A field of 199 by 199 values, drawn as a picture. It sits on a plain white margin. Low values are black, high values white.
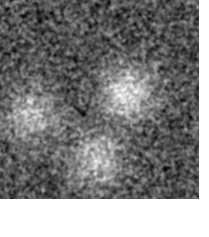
Average level on the scale: 40%. Lone odd cells: none. Stripes: none. Odd rows or columns: none. Bumps: three.
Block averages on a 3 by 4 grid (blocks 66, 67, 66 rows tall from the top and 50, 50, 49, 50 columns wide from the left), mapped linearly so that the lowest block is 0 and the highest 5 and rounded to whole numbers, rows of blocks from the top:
0000 | 3151 | 1320
